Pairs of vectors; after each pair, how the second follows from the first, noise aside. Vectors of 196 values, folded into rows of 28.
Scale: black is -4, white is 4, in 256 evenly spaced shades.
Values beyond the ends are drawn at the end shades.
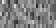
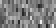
reversed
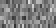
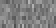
shrunk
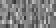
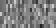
reversed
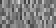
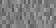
shrunk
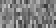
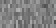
shrunk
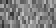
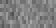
shrunk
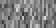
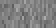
shrunk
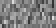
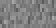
shrunk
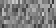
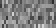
reversed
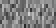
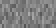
shrunk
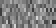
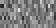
reversed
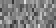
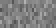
shrunk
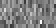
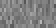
shrunk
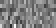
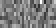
reversed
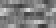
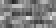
reversed
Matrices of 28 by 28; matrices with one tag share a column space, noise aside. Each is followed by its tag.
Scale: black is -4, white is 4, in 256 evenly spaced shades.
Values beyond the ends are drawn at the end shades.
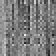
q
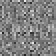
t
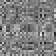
t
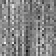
q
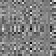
t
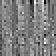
q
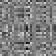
t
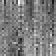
q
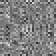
t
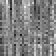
q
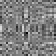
t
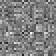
t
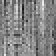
q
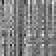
q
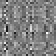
t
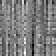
q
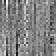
q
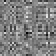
t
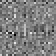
t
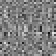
t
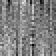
q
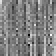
q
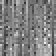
q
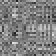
t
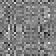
t
